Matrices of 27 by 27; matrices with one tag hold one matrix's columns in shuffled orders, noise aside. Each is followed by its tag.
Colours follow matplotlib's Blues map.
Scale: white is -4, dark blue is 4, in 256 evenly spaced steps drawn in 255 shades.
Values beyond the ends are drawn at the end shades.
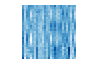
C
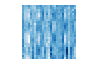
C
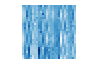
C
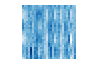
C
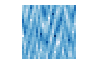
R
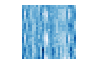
C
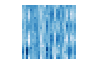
C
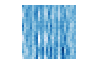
C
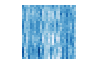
C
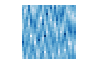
R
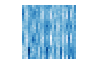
C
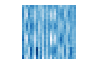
C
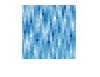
R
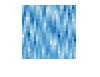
R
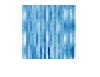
C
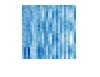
C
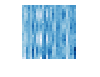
C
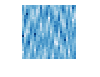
R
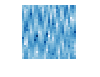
R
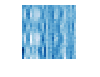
C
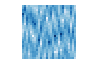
R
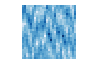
R
